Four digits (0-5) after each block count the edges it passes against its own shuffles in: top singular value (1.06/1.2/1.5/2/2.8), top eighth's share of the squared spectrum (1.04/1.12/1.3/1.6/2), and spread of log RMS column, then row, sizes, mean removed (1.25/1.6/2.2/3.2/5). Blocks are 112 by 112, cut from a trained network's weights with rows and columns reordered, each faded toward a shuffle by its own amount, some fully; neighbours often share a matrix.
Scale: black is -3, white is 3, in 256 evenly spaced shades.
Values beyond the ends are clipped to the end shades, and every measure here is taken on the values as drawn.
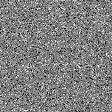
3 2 0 1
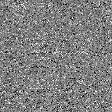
3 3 0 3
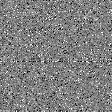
3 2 0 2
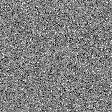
0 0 0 0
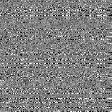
4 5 1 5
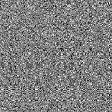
4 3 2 2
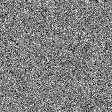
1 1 0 0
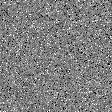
0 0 0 0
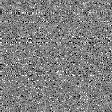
4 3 0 3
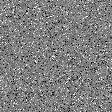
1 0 0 0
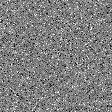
1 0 0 0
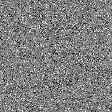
3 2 0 1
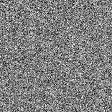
2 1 0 0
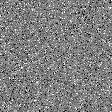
1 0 0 0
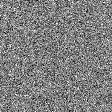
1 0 0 0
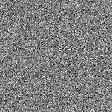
3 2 0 1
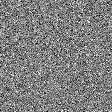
2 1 0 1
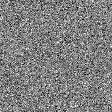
2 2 0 0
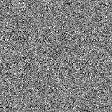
4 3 1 2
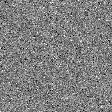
2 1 0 0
